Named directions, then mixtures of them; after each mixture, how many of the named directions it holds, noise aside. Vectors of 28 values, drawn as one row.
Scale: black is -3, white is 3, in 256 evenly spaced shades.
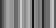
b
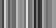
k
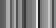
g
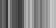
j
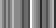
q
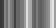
three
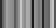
one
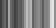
two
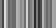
one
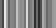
one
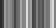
three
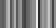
one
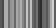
three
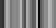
three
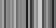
three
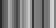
two
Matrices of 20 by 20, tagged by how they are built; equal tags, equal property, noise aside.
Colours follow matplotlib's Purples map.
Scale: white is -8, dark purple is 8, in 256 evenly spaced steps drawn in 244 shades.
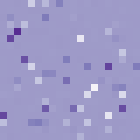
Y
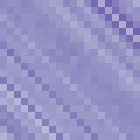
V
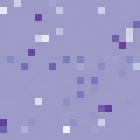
Y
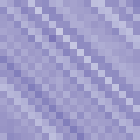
V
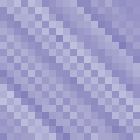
V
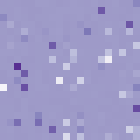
Y
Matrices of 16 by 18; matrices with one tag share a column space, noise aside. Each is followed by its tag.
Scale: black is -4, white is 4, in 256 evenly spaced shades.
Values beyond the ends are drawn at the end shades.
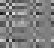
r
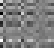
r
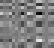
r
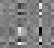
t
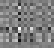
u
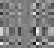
t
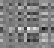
u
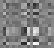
t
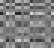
r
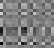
t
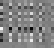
u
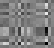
t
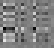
u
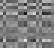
r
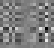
u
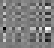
u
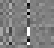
t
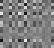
r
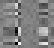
t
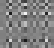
r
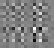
u
